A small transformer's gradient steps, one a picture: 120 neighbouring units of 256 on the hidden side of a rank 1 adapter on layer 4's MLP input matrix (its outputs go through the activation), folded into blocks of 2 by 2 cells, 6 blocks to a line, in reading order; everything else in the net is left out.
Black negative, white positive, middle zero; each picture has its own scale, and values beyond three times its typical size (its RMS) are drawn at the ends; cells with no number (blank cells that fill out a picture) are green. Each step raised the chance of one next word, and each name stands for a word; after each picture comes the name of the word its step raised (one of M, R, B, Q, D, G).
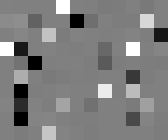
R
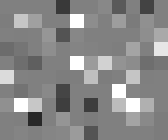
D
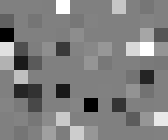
R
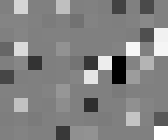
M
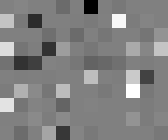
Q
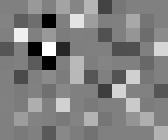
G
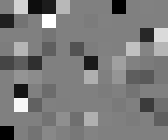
M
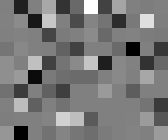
M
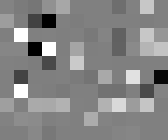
G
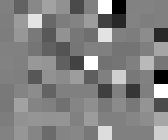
Q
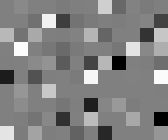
M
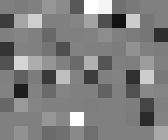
Q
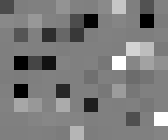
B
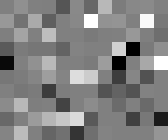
B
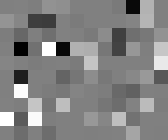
G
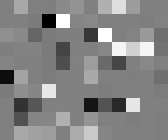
R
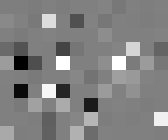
B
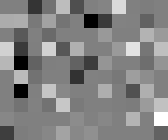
B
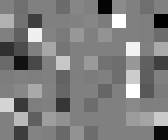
Q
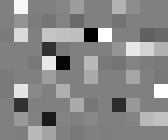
R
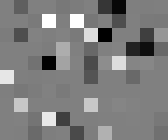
R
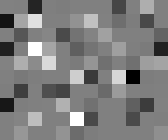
Q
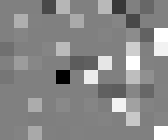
M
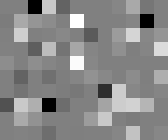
D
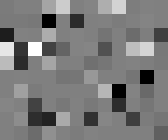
R
